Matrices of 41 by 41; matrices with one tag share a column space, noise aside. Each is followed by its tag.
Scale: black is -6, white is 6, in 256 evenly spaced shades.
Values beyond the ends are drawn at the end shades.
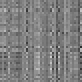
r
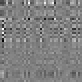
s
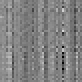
r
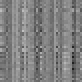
r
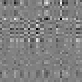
s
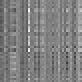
r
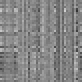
r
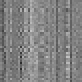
r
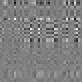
s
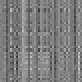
r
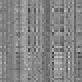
r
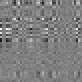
s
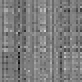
r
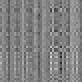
r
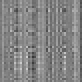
r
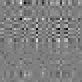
s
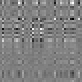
s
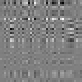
s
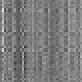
r
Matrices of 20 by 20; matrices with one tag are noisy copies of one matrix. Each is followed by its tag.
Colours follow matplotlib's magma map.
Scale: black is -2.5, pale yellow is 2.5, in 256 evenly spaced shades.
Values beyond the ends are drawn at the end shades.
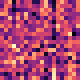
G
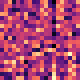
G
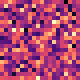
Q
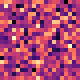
Q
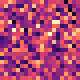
Q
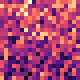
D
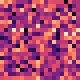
Q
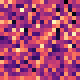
Q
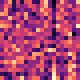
G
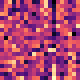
G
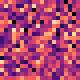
Q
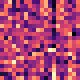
G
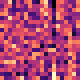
G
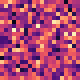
Q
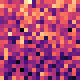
D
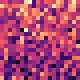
D
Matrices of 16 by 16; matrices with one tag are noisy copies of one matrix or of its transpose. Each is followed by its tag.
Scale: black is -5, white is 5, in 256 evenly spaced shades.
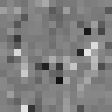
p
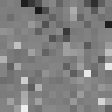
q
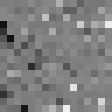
q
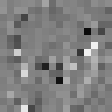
p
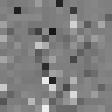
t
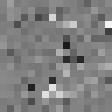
p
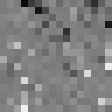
q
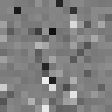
t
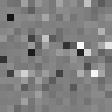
t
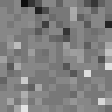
q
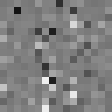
t
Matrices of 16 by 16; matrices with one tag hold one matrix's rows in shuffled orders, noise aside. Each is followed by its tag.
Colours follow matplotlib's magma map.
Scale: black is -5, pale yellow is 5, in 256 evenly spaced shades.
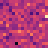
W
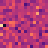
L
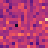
W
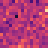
W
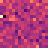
L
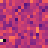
L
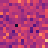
W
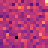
W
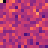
L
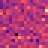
W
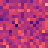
W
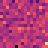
W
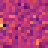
L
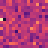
L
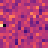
L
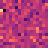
L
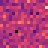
W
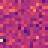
L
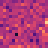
W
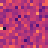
L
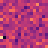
L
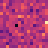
W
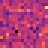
W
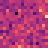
W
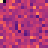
L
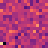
L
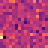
L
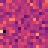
L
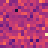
W
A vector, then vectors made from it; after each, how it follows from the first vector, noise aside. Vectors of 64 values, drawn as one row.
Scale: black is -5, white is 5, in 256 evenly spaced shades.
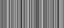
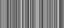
negated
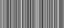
negated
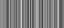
negated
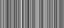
negated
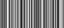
scaled up
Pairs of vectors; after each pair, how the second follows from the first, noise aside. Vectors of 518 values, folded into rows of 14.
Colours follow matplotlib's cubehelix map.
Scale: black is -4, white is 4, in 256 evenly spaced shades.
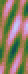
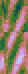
wrapped around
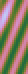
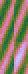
wrapped around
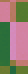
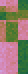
wrapped around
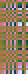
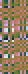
wrapped around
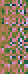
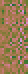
shrunk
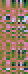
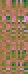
shrunk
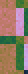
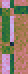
wrapped around
